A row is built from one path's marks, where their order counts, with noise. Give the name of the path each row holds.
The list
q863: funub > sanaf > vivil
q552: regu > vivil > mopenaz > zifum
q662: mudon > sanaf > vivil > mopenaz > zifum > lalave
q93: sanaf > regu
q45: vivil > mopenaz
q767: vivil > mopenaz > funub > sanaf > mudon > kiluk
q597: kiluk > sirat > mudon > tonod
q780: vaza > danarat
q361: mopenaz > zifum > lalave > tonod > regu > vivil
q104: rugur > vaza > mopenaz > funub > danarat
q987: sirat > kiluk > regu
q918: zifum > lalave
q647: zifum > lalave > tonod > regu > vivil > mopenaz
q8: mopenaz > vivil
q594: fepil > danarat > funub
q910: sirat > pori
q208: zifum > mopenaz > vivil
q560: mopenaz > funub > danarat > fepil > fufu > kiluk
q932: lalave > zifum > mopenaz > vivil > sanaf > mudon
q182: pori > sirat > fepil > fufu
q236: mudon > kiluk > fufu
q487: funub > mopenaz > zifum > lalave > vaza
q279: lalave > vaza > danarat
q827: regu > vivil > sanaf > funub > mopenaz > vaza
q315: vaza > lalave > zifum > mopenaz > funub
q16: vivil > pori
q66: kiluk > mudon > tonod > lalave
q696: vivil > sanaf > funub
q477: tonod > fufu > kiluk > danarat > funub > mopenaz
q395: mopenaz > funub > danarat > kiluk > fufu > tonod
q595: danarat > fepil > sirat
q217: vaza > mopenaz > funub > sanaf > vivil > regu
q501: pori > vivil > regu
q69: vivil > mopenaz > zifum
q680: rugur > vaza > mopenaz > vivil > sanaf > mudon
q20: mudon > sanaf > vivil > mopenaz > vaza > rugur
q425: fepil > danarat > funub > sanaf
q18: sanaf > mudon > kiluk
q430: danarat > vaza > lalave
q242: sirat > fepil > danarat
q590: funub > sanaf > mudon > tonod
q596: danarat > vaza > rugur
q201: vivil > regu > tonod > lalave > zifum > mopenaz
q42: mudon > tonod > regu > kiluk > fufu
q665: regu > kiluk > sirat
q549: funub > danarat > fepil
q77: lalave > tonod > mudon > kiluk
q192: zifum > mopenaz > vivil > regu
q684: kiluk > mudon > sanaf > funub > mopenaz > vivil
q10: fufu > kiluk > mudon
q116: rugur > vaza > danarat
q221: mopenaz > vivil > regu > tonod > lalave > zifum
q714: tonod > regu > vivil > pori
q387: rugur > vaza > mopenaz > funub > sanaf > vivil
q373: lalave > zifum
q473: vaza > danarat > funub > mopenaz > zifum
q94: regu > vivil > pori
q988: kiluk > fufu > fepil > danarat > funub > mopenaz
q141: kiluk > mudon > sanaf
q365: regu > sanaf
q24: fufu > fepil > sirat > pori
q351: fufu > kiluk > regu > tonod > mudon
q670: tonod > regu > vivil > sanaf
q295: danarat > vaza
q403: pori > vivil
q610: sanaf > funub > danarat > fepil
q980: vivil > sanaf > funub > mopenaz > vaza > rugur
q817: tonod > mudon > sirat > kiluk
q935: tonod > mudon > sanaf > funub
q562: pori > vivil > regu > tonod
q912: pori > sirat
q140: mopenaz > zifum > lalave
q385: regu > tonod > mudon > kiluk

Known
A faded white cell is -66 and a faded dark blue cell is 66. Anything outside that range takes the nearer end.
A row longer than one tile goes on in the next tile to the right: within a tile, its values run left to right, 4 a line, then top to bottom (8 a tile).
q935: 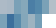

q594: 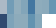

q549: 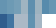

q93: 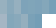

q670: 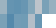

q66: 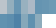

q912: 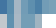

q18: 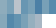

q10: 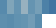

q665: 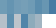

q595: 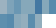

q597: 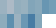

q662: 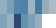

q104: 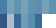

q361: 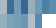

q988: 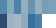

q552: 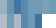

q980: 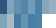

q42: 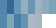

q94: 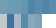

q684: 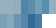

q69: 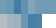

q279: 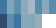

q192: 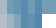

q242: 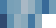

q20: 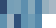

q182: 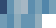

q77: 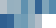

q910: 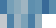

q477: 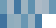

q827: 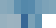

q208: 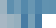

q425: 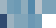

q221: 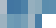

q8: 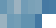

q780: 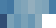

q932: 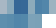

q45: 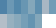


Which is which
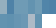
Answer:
q351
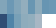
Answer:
q610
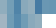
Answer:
q918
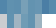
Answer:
q16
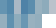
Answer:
q562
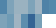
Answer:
q987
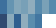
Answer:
q116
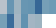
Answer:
q385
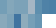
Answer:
q140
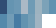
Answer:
q236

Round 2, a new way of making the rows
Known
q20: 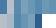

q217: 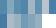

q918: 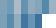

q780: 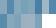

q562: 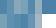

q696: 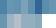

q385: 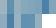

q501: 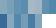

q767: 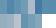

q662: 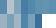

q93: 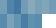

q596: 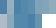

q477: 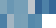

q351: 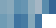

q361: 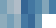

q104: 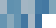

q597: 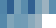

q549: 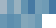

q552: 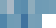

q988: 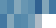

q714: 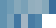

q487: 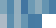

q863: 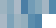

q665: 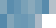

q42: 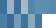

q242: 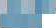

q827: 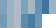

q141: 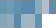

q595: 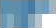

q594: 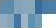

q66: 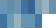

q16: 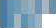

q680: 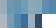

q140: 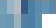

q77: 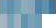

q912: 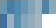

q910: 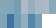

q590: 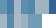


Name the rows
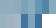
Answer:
q387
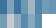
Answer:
q980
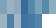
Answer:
q430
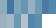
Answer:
q817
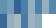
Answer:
q69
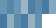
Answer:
q610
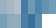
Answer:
q8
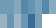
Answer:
q295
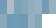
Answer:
q365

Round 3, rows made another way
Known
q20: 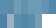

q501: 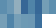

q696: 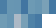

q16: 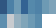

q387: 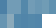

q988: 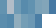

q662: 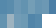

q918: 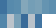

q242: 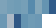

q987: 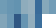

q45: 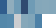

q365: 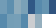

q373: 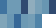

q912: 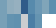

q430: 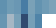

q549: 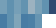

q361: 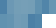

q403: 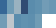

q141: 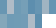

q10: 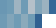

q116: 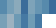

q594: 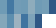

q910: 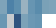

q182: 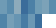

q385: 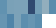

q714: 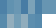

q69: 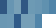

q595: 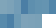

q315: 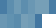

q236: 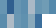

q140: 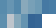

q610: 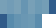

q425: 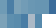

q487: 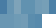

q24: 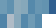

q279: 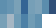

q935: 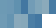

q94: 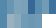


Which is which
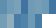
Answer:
q104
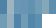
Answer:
q684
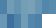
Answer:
q221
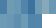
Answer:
q767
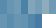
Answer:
q680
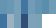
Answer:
q596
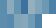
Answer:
q477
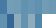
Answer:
q647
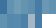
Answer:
q192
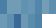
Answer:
q217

